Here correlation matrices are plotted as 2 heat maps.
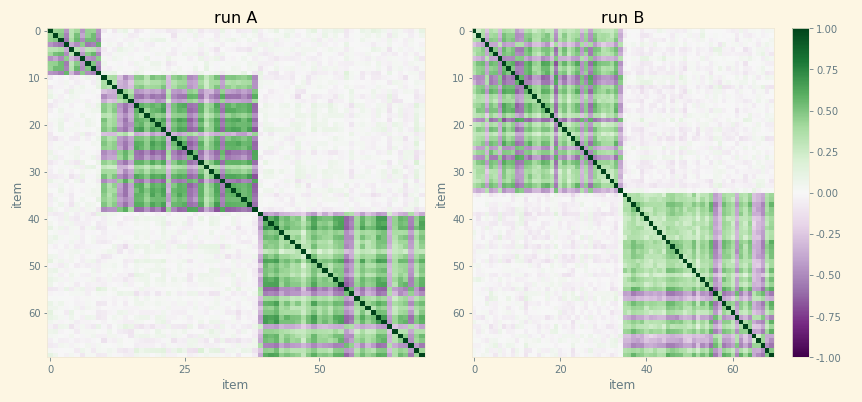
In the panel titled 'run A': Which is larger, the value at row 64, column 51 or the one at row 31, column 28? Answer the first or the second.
the second
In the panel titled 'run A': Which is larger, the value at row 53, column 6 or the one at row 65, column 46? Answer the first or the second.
the second
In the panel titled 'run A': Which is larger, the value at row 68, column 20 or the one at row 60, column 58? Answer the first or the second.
the second
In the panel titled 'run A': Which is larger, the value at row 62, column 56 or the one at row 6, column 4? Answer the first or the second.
the second
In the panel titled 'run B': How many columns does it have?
70
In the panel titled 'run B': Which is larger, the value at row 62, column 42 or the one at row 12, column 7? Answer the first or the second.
the second
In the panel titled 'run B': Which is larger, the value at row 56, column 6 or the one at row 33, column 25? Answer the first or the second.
the first
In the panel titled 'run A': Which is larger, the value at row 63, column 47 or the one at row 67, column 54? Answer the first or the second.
the first
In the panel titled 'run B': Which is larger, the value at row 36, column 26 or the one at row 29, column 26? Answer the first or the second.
the second
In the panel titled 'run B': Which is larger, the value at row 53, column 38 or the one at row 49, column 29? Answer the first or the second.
the first
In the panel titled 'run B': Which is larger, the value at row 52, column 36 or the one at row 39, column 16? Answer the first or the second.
the first
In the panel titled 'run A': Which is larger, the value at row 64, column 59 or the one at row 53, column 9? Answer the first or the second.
the first
